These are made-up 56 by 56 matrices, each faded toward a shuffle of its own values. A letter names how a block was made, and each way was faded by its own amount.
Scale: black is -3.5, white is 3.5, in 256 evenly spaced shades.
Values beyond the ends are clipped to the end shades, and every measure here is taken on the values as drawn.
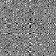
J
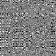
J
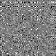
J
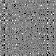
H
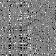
H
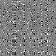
H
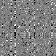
H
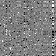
H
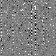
H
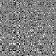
J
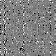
H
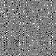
H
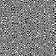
H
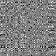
J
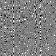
H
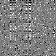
H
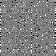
H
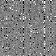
H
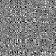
J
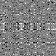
J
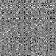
J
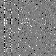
H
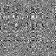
J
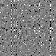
H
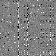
H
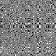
J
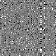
H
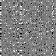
H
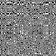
J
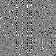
H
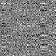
J
